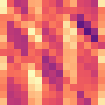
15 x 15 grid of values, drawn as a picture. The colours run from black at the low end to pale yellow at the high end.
The histogram is bell-shaped. Overall the values sit about 70% of the way up the scale. The top right is the ninth with the lowest average. Upright stripes repeat 3 times across the table.
